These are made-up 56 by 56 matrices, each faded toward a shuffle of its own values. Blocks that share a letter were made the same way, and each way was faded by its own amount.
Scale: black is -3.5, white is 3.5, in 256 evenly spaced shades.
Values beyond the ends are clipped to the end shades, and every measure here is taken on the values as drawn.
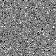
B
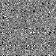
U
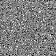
B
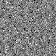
B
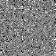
U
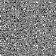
U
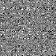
U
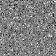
B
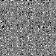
U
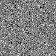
B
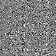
U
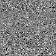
U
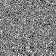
B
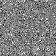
B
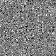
B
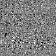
U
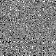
U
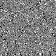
B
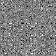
U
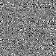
U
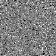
B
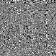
U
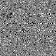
U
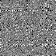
U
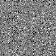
U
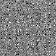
U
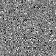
B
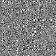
U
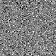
B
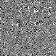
U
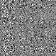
U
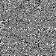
U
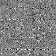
U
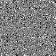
U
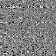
U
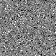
B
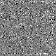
U
